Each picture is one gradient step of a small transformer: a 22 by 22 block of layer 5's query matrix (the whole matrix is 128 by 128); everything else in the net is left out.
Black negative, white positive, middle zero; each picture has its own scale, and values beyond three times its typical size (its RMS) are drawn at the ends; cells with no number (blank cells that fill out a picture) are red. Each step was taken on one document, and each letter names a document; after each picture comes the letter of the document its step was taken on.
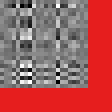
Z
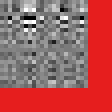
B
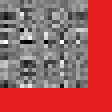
B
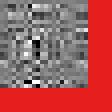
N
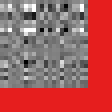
B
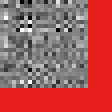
Z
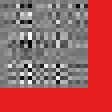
Z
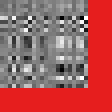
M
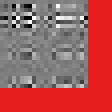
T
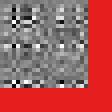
T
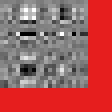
B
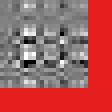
B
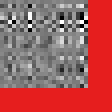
M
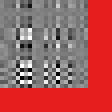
Z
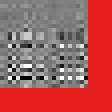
M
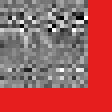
M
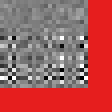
M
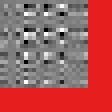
B
